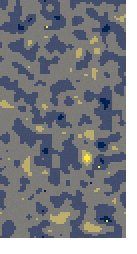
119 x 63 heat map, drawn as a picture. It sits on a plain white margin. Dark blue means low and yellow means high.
Slope: none. Odd rows or columns: none. Lone odd cells: 5, 3 higher and 2 lower than their neighbours. Average level on the scale: 40%. Stripes: none. Grain: blotchy. Mirror symmetry: none.
